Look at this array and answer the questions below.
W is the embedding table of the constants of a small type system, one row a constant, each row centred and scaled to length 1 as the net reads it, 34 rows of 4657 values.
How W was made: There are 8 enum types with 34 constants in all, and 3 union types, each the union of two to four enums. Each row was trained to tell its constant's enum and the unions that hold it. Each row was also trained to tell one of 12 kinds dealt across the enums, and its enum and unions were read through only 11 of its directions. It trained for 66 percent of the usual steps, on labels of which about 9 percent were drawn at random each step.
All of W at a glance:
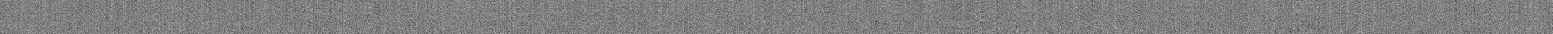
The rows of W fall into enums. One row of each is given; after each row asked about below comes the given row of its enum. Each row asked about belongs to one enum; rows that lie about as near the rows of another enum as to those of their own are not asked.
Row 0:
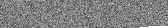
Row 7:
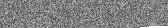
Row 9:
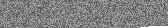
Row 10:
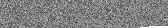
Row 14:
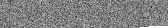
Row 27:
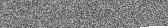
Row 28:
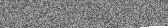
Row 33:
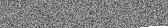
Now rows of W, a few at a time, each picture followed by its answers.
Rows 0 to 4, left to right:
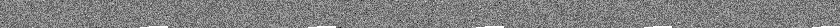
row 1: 9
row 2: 33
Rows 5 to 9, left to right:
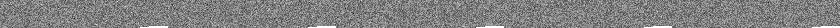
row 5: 0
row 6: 33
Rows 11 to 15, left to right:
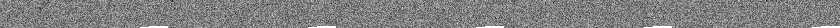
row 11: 9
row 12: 7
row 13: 14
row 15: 0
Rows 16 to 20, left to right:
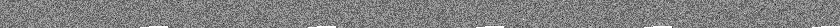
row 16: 28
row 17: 33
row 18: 0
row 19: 28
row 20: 14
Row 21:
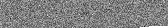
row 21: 27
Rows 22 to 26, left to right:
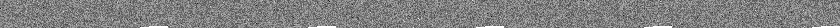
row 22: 7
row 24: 27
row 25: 7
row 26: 0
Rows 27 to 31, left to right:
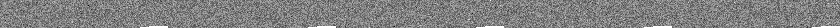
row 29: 28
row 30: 10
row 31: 14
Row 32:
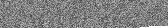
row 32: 10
